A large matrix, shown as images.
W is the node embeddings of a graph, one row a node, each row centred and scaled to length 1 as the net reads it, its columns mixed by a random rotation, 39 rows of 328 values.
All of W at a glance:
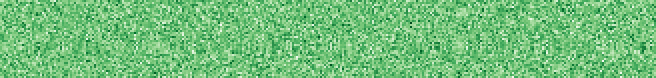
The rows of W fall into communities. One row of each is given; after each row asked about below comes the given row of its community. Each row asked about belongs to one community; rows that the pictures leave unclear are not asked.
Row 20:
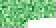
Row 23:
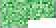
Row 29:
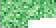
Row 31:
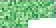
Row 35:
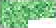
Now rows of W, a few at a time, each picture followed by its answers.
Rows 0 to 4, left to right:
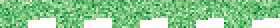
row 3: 29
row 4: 20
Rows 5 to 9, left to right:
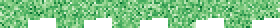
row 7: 23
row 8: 20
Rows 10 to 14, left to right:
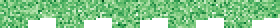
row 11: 29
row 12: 35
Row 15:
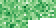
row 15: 35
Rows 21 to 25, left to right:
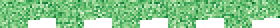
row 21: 23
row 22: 29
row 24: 23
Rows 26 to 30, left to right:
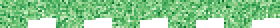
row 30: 20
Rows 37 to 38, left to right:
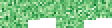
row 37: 31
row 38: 29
